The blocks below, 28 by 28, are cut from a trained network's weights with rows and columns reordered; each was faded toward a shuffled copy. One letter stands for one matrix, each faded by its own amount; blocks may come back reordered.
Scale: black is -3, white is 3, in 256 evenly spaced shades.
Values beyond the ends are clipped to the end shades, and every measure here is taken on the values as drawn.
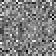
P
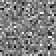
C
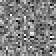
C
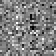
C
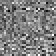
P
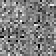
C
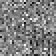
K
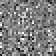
C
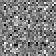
C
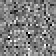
C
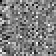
K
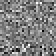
P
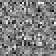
P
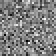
K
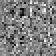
C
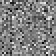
K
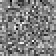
K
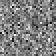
K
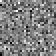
K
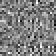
P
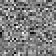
P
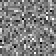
C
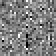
C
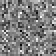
C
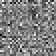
P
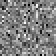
C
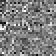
P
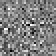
P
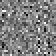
C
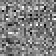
P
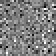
C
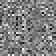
C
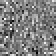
C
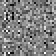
C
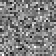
K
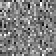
C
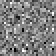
C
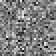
K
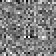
P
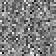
K
